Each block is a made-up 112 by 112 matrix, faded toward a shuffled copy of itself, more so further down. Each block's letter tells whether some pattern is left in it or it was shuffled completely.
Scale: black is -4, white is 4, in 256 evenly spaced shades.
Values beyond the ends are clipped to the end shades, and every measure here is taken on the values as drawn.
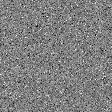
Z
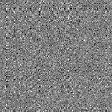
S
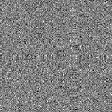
S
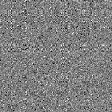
S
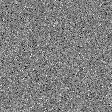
Z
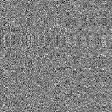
S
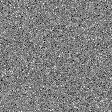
Z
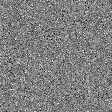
Z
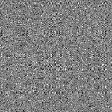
S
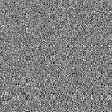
S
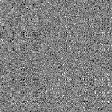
S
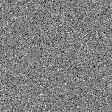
Z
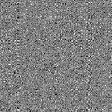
S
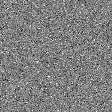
Z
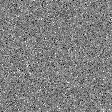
Z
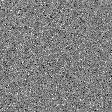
Z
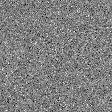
Z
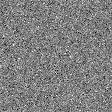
Z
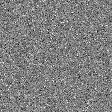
Z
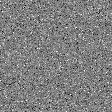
Z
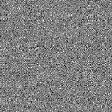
S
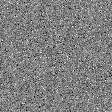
Z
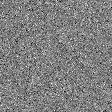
Z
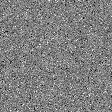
Z
